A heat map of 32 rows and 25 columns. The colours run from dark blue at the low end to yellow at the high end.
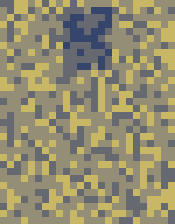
An odd patch, lower than its surroundings, sits in the top middle. The ninth with the lowest average is the top middle. On average the colour sits 60% of the way up the scale. No regular stripes run through it. Neither half mirrors the other.
